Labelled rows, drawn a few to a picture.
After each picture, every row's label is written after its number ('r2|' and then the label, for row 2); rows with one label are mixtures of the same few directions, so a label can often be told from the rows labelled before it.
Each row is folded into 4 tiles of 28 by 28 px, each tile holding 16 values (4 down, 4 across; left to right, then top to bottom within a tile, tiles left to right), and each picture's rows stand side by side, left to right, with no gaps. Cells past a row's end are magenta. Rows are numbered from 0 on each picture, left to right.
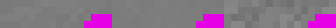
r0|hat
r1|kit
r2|hat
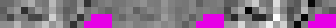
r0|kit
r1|kit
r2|kit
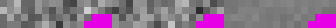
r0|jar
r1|jar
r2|hat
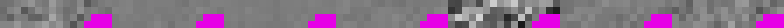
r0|kit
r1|jar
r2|kit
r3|hat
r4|hat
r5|hat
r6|jar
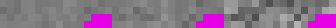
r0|jar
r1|kit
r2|hat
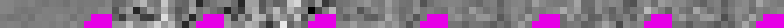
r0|hat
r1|kit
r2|jar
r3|kit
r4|kit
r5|jar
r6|kit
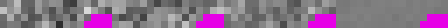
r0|jar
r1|hat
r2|jar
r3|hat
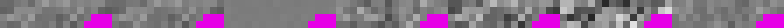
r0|hat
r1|hat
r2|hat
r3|kit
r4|hat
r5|hat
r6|jar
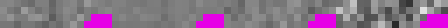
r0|kit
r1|kit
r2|jar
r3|jar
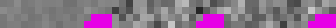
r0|jar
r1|jar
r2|jar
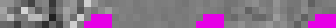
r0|kit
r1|jar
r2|kit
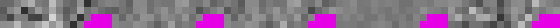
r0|kit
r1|jar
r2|jar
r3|jar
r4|kit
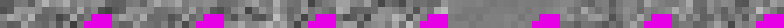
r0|hat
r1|hat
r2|kit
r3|hat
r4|hat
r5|kit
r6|jar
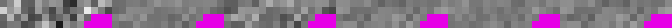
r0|jar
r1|hat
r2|hat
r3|hat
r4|jar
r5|hat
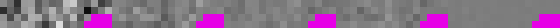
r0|jar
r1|kit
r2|jar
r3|kit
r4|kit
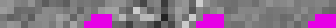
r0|hat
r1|kit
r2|hat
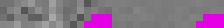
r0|kit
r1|kit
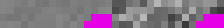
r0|hat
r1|hat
